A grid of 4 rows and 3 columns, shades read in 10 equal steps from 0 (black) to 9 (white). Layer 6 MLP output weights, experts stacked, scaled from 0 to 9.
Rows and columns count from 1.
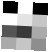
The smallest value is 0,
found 2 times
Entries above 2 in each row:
1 3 2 3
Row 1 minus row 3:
-3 7 -6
